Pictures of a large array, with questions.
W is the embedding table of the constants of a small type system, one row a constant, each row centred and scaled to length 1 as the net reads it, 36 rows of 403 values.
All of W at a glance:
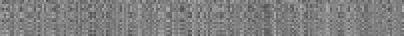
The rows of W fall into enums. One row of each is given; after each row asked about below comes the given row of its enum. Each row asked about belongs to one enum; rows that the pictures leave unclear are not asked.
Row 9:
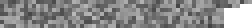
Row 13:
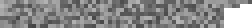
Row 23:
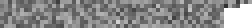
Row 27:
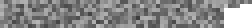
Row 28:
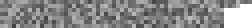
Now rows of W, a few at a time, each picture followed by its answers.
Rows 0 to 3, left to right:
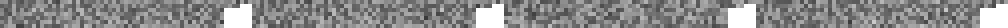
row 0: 23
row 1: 23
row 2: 9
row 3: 23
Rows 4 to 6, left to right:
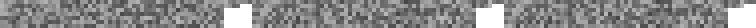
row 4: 13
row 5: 28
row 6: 28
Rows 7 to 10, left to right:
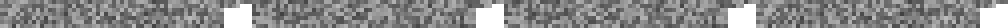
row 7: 28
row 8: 9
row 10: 28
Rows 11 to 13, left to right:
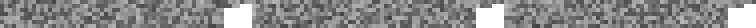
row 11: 9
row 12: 27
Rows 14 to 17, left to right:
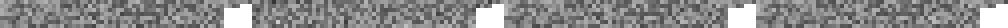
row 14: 13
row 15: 23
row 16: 13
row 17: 13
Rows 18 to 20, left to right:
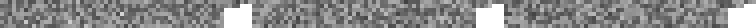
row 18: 23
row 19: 28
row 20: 9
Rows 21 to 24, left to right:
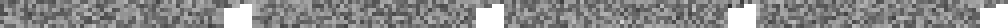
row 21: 9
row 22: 13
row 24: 27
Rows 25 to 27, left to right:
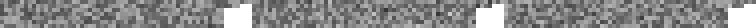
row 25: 9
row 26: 23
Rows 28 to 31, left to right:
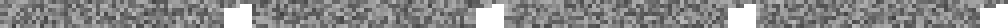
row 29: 9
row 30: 13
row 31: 27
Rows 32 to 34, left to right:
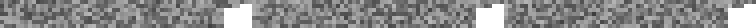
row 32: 9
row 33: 13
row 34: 27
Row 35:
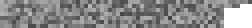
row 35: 13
